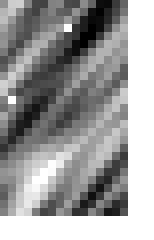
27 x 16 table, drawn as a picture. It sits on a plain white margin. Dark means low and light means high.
There are two isolated cells, each far higher than the cells round it. The histogram is bell-shaped. Neither half mirrors the other. Streaks slant up to the right. No row or column stands out.
